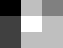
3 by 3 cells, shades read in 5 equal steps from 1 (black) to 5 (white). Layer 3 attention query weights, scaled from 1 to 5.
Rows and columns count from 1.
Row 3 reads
2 4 4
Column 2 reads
4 5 4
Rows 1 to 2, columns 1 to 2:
1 4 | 2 5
